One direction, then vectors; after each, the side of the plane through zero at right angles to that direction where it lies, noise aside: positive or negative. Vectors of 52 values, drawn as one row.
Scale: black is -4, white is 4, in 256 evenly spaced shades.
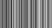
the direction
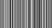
negative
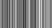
positive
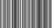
negative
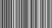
positive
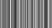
negative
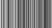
negative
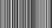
negative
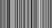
positive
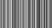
negative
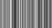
negative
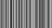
positive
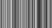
negative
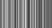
negative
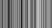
positive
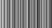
negative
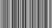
negative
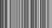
positive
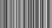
positive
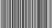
negative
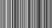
negative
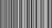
positive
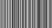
negative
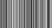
positive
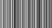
negative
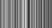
negative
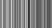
negative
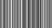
negative
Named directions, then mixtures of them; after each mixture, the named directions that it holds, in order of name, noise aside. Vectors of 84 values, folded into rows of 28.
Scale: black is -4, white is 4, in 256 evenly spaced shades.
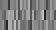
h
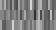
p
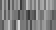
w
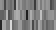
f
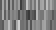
w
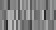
h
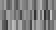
h, p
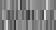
h, w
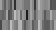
f, p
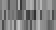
p, w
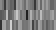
f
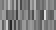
f, h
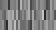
h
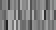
h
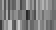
f, w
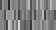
h, w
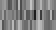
p, w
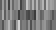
w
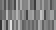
f, h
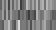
w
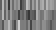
w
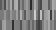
p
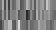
f, w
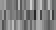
p, w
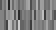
h, w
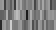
f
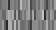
h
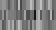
p, w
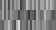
w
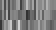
f, w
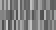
h, p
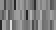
f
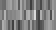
p, w
